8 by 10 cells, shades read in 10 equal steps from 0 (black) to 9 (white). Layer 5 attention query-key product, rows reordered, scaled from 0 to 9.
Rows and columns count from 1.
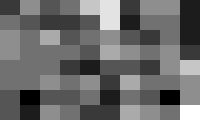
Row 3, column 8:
2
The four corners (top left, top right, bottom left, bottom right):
2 1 3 9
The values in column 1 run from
2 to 5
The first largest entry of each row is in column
6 6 3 6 10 7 10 10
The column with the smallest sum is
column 2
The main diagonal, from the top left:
2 3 6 4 1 2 4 5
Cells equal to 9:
1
